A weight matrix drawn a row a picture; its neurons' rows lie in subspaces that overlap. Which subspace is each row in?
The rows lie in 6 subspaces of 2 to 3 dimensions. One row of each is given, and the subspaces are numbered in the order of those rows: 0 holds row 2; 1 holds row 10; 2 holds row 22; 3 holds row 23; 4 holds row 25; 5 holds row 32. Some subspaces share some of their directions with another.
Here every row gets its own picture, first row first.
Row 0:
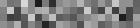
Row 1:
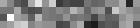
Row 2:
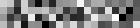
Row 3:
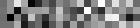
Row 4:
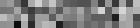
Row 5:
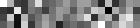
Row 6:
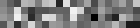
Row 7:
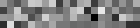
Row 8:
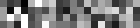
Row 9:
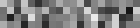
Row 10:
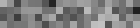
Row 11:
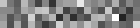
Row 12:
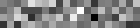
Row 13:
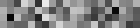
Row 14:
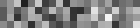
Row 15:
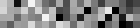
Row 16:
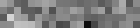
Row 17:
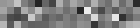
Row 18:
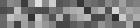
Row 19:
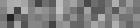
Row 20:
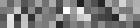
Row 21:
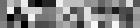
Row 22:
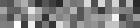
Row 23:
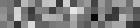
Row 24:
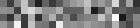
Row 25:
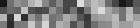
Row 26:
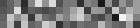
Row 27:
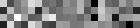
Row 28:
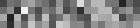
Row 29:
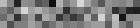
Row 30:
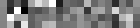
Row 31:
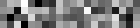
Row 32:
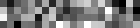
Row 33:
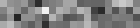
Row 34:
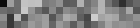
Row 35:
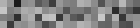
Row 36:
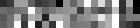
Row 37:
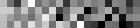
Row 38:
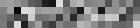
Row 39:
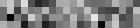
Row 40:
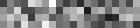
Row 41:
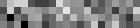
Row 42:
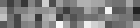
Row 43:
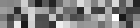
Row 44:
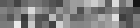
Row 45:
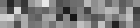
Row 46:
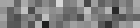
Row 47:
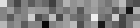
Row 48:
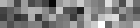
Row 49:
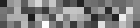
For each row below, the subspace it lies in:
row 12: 3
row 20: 4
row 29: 1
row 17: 3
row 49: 0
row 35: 1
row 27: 3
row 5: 1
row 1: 5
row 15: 1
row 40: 1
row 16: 5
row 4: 2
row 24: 2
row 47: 0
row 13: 3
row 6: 3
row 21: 5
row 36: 2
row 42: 5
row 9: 0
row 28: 4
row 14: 3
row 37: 1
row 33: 4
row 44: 2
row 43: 2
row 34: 4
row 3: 1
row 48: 1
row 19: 0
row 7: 3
